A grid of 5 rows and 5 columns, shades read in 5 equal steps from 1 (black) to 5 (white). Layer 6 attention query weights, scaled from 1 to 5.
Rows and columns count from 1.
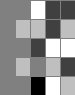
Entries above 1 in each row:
5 5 5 5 4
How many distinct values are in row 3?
3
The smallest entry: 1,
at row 5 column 3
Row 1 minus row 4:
0 -1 2 -2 0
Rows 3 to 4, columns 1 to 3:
3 3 2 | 3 4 3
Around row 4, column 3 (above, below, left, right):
2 1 4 4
